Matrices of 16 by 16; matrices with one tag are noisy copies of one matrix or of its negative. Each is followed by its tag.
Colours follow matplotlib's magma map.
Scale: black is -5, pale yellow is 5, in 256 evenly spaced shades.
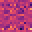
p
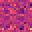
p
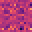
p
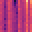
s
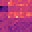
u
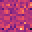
p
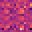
p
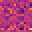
p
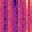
s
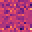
p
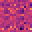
p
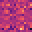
p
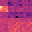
u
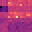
u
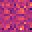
p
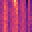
s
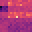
u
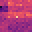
u
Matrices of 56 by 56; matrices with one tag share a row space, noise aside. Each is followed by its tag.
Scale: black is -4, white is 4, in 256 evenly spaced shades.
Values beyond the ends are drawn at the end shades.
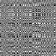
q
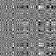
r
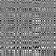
q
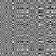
r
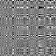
r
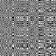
r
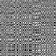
q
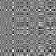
r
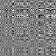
r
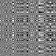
r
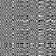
r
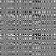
q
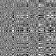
r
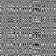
q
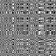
r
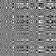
r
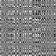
q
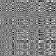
r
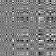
r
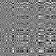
r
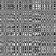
q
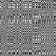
q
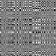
q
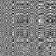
r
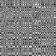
q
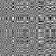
r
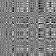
r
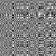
r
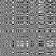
r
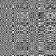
r
